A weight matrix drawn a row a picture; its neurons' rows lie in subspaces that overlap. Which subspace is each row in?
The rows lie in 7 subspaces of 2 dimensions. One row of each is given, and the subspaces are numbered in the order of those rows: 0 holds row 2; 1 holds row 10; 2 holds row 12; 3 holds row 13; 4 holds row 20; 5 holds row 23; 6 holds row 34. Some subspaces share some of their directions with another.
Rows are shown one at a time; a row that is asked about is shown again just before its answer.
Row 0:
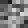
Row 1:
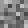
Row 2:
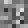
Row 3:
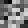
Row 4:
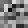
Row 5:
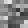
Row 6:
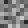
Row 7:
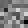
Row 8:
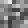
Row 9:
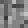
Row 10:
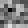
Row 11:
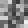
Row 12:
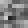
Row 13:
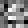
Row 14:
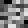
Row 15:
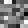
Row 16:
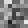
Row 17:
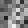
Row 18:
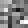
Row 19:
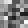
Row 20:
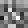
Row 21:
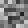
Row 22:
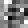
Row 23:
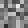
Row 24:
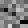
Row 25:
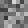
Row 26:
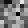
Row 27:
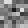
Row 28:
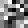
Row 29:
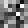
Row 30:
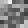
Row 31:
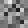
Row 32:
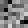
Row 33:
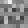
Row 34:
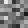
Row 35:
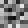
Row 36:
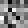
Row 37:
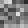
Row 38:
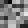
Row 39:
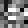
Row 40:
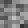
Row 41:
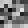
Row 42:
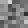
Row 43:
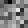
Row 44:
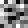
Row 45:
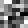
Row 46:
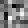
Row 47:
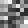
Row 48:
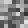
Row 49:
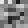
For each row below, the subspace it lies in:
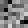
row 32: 0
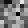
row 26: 5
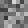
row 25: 5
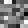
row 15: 6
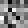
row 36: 4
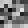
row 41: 1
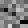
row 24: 0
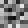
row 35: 6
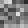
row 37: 1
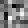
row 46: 2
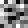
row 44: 6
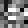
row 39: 3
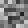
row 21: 6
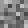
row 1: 5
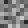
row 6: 6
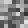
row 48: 4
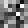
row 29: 5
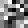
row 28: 5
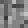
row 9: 2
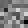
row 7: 0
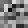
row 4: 3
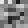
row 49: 6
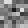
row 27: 1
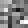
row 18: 0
